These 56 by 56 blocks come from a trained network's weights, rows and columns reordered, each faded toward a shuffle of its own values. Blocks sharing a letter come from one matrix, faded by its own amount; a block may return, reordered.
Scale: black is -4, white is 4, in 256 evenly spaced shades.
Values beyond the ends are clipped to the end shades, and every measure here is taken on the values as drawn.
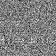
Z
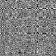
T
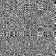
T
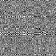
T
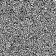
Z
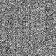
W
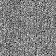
W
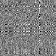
T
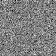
Z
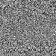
Z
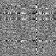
T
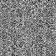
W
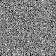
Z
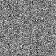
W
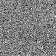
Z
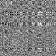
T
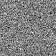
Z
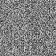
W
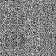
W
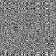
T
